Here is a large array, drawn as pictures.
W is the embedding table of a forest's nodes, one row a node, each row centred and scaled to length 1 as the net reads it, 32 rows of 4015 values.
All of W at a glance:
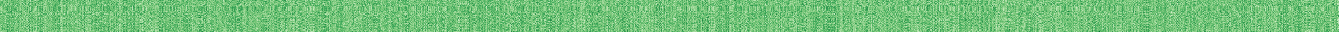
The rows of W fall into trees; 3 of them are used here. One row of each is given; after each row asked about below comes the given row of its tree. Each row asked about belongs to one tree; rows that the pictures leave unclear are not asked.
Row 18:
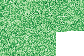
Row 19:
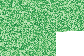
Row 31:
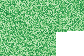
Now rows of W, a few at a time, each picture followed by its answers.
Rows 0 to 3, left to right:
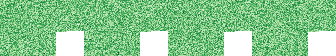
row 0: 31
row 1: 19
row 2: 31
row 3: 19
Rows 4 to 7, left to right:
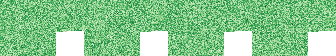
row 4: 19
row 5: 18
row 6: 31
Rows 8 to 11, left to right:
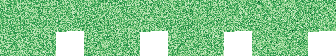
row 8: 31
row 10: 31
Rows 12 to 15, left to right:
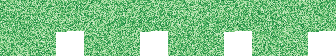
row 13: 18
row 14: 18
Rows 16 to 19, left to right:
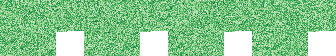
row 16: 19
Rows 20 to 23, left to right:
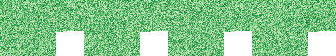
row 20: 19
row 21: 31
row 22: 19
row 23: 18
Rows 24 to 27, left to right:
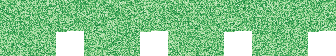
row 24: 31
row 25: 19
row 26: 31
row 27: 31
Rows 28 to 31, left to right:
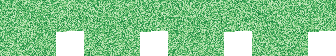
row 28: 19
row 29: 31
